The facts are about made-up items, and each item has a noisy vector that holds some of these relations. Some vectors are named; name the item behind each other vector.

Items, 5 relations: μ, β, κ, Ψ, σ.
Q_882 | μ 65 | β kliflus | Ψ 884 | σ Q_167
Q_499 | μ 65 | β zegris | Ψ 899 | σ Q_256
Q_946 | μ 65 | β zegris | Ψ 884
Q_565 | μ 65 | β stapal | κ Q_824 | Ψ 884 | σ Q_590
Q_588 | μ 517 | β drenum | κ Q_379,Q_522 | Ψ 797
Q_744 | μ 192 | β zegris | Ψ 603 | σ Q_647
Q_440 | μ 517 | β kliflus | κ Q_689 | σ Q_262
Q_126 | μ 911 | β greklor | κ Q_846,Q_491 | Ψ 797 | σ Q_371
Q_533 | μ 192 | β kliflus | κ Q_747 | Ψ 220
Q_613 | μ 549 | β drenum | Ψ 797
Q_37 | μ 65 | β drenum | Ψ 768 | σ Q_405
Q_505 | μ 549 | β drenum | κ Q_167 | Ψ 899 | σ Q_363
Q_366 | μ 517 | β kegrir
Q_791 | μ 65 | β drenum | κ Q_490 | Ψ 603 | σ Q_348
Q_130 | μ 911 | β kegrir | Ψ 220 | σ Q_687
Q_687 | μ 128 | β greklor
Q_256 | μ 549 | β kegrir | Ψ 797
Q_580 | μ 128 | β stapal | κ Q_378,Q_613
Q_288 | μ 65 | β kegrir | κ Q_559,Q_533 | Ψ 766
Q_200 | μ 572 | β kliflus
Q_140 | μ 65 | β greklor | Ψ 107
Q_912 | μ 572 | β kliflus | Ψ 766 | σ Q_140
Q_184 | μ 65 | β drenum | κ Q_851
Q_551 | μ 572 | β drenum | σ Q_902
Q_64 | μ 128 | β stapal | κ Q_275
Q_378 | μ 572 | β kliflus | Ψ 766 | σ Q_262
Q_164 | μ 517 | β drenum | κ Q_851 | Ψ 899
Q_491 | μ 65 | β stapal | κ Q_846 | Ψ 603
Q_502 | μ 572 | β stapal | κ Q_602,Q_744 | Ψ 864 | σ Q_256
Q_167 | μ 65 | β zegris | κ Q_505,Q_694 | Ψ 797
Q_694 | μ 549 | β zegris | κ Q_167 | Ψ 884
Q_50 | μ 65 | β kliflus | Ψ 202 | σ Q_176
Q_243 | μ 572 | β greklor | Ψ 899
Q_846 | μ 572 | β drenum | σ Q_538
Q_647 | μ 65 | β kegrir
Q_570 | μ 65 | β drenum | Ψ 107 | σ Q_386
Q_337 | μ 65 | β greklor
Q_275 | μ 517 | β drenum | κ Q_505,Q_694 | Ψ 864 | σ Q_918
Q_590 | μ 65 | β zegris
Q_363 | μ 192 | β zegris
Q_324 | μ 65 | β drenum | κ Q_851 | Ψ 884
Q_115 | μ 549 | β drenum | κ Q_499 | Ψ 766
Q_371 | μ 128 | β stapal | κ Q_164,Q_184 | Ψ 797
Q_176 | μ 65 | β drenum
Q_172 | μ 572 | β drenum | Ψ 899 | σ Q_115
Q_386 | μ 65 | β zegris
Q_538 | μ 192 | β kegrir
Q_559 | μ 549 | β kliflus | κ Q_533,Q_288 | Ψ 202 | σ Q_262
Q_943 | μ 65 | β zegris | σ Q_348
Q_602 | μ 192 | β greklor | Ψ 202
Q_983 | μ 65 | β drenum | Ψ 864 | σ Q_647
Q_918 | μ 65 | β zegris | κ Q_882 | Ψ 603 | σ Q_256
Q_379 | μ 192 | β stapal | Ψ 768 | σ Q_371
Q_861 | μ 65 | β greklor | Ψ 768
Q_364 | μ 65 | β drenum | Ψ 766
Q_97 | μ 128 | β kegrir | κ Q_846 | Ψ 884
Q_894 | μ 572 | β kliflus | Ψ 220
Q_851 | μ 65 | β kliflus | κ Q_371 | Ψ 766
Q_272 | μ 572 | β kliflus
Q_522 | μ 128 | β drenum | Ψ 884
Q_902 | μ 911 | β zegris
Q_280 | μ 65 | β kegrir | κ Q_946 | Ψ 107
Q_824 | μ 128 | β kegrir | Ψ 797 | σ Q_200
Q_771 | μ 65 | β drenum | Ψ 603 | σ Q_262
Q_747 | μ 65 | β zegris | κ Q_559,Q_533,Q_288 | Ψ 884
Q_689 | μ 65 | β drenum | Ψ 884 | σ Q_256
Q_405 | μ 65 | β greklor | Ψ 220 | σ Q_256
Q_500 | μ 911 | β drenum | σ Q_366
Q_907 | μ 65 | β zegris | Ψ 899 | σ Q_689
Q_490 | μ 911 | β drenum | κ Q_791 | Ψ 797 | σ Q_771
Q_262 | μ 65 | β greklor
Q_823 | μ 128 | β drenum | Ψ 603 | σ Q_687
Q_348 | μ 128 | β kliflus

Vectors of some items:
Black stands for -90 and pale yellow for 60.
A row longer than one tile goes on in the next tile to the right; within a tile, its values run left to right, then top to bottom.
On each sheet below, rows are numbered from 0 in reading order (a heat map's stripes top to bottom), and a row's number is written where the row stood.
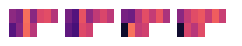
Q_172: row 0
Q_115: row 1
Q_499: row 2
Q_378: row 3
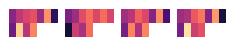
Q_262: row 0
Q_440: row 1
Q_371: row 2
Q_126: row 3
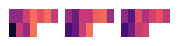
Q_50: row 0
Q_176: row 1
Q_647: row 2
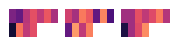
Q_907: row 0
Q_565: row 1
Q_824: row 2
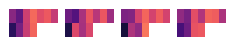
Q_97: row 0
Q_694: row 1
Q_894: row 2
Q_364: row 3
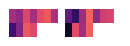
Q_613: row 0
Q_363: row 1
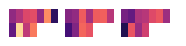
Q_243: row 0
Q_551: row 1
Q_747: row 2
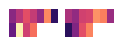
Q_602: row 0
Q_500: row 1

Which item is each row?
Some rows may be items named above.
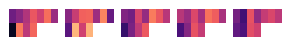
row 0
Q_943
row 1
Q_502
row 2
Q_288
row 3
Q_522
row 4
Q_115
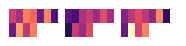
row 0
Q_565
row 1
Q_167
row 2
Q_602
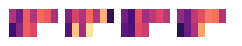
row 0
Q_823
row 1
Q_140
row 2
Q_115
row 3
Q_366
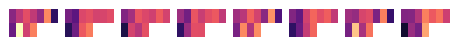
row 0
Q_602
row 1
Q_505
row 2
Q_882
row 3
Q_130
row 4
Q_371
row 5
Q_97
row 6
Q_687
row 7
Q_200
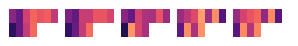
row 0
Q_97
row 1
Q_256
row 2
Q_744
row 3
Q_491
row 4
Q_580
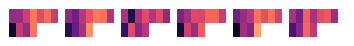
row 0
Q_50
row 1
Q_366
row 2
Q_590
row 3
Q_559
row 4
Q_348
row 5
Q_983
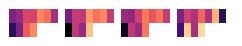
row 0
Q_791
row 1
Q_912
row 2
Q_50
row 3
Q_140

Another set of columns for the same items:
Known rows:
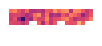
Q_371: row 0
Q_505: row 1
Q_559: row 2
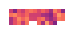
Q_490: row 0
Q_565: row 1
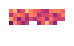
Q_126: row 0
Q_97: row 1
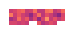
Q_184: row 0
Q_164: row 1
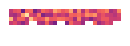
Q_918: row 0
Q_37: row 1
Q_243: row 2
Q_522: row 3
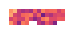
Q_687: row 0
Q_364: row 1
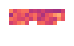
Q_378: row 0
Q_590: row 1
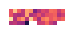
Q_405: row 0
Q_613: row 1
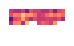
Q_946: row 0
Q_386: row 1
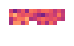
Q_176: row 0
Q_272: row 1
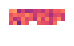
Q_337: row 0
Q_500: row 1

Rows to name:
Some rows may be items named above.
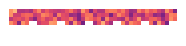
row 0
Q_687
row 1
Q_440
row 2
Q_565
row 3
Q_97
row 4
Q_130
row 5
Q_565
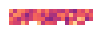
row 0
Q_559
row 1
Q_64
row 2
Q_280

